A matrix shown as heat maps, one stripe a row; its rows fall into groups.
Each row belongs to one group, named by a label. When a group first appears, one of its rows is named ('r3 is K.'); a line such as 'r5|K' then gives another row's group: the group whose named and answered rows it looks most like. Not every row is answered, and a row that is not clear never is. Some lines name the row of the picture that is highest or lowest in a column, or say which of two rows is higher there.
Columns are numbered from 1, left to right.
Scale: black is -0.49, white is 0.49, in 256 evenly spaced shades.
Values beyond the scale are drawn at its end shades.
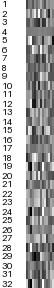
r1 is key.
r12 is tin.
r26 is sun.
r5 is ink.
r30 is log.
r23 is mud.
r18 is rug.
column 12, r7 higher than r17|No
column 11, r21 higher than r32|Yes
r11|tin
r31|log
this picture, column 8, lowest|12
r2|mud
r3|log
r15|ink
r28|ink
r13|rug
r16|tin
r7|log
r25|rug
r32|sun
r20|mud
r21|log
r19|sun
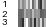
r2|rug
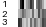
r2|mud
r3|rug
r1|sun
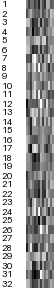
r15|sun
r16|tin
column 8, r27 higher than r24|Yes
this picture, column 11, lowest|17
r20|key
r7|rug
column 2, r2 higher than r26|Yes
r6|tin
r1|log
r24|mud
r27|log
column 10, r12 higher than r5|No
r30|tin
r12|key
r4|key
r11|mud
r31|key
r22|log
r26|key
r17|sun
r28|ink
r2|log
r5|mud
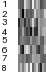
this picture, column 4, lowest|3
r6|sun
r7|key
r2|sun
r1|rug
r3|key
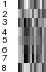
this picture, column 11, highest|8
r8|rug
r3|key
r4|tin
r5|tin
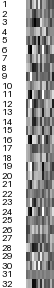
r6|sun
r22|log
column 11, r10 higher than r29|No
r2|tin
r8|tin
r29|rug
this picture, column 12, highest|5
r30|mud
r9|ink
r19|ink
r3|key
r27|log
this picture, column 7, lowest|5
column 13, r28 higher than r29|Yes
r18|mud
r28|tin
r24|sun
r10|mud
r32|tin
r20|ink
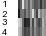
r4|tin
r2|key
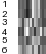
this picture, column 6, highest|6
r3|mud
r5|key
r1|key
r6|mud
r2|key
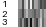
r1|mud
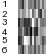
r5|rug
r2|mud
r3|key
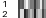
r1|rug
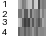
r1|mud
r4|key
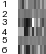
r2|key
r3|key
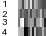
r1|mud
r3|ink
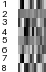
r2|key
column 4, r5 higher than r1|No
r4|tin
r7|sun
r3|ink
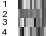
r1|rug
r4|sun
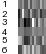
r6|rug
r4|key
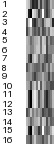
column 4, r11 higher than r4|Yes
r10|mud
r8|log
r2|sun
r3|ink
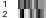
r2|sun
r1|key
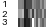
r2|tin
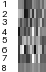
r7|key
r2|tin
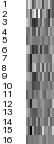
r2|mud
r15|sun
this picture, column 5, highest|2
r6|tin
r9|tin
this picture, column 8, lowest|6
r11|key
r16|key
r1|ink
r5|log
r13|tin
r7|sun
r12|sun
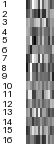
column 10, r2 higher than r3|No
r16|log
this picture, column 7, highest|13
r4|tin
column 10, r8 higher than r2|Yes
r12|log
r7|rug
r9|ink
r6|sun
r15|rug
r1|rug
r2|log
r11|ink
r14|key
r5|tin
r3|mud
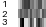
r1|tin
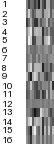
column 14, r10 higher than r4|No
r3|ink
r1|log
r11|log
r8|ink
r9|sun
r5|ink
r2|ink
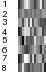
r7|rug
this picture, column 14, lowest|8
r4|rug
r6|tin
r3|mud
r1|rug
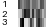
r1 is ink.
